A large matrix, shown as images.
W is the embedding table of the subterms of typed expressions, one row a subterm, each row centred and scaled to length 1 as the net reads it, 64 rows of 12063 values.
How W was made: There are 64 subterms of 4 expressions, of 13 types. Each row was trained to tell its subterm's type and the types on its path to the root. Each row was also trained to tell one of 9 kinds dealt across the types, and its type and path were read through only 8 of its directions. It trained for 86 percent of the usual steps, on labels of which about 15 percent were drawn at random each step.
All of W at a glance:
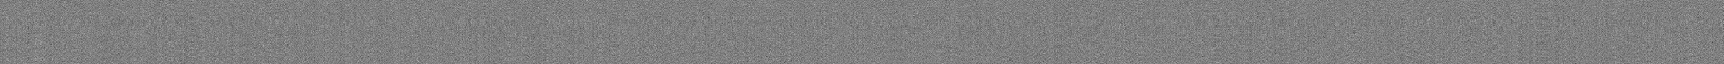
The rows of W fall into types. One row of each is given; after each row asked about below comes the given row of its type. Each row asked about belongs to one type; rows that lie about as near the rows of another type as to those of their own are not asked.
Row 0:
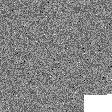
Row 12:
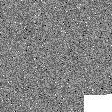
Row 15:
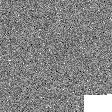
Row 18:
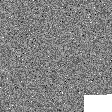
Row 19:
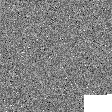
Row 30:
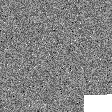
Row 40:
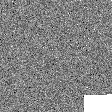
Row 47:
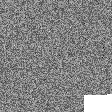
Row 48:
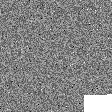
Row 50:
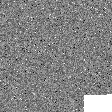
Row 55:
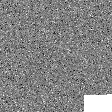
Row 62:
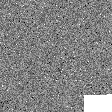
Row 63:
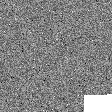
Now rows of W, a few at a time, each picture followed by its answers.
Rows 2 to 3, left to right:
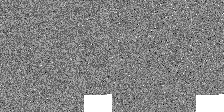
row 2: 30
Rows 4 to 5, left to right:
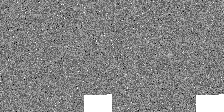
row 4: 18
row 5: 40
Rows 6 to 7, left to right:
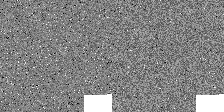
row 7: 63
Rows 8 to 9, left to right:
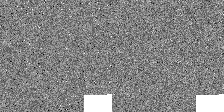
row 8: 19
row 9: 30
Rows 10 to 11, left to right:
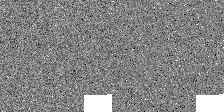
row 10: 0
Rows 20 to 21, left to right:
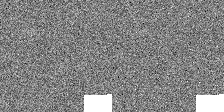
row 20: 63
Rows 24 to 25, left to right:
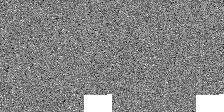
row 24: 12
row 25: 63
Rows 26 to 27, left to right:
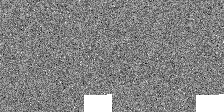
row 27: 50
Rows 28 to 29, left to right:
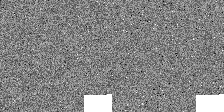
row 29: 55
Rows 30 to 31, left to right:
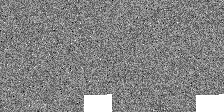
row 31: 18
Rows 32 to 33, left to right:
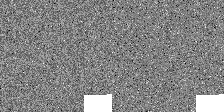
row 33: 62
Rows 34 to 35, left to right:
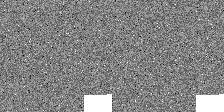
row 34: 50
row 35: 19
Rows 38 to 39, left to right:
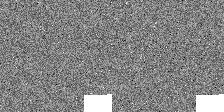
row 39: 50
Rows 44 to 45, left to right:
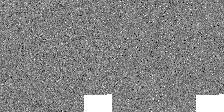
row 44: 19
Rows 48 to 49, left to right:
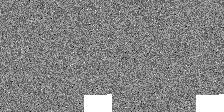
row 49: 63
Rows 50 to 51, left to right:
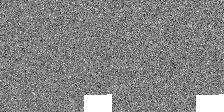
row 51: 50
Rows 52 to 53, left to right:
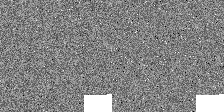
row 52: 30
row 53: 63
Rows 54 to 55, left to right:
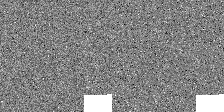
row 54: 19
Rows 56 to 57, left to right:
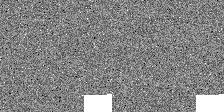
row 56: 0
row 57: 12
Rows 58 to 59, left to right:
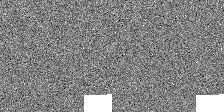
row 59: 50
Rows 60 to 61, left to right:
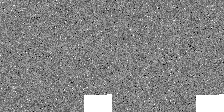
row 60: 19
